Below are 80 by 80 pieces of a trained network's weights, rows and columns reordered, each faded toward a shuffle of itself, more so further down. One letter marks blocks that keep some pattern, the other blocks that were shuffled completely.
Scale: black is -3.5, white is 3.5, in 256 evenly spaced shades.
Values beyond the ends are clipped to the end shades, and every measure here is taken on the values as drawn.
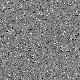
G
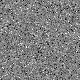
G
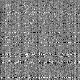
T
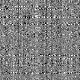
T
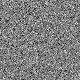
G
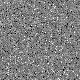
G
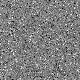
G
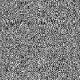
T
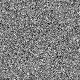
G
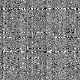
T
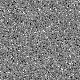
G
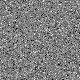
G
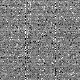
T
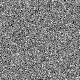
G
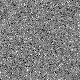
G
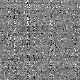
T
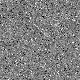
G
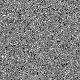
G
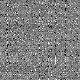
T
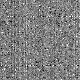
T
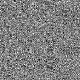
T
